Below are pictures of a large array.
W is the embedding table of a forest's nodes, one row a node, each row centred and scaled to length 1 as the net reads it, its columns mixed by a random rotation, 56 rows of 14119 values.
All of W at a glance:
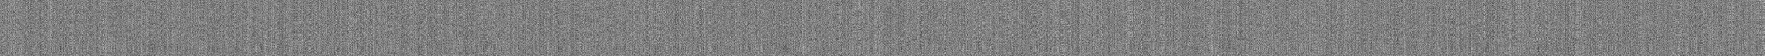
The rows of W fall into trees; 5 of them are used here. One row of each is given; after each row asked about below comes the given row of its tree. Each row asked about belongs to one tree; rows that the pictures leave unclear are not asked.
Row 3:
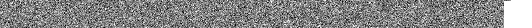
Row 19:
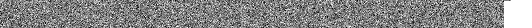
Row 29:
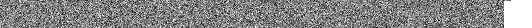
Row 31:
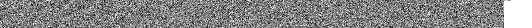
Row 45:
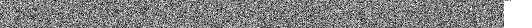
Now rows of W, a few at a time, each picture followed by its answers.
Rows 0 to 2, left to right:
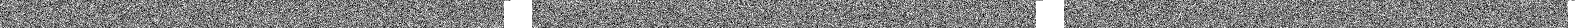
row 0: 31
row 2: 31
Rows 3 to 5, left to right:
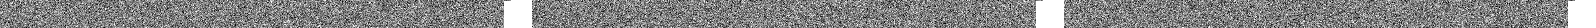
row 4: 19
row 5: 3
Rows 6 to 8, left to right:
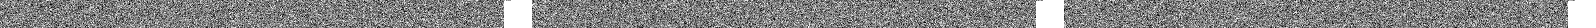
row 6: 31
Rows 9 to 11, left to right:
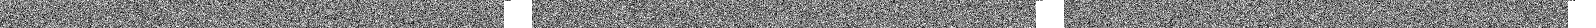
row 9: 19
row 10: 31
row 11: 29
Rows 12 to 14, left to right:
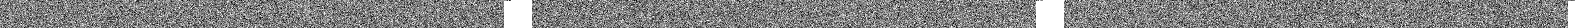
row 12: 29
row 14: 3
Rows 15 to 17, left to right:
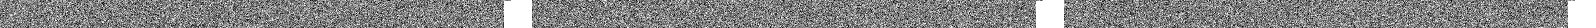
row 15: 29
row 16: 31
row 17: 31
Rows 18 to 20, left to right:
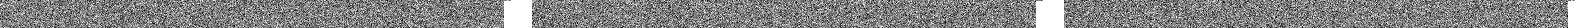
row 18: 31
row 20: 31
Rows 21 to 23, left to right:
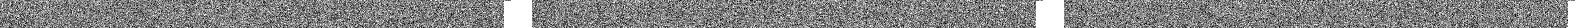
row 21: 19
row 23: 19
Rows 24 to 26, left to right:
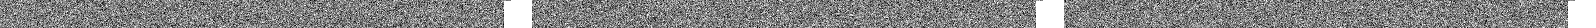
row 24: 29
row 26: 31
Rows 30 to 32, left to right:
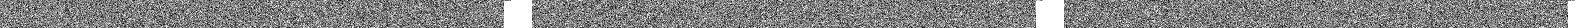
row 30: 3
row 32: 31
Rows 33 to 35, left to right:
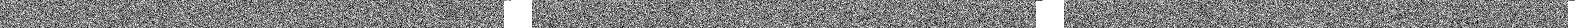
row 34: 19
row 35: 19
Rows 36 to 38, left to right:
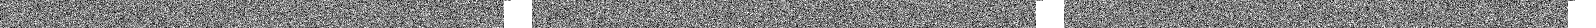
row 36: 31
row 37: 45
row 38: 3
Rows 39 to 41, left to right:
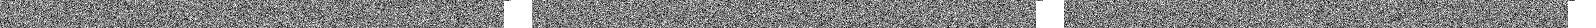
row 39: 3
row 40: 29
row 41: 19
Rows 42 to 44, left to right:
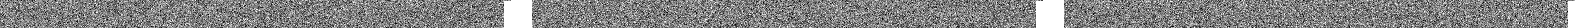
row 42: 45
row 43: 29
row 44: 19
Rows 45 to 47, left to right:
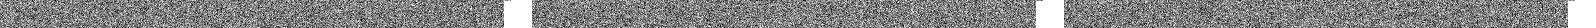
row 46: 19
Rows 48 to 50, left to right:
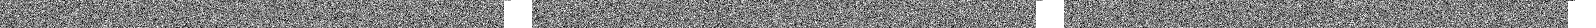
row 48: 19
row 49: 19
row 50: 3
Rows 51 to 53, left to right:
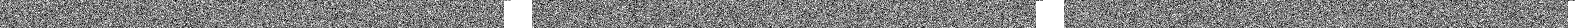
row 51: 19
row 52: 31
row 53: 31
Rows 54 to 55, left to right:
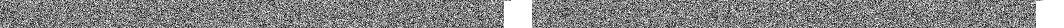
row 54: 19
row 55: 45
